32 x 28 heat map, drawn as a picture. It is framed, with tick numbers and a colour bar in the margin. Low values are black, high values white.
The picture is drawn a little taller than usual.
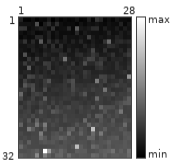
There is an overall slope up to the bottom. No regular stripes run through it. The centre is the calmest part. The grain is fine, like static. Overall the values sit about 20% of the way up the scale.
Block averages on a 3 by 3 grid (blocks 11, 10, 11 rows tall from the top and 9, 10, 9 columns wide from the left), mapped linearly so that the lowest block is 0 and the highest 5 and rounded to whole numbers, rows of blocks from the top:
0 0 0 | 2 2 3 | 5 5 5
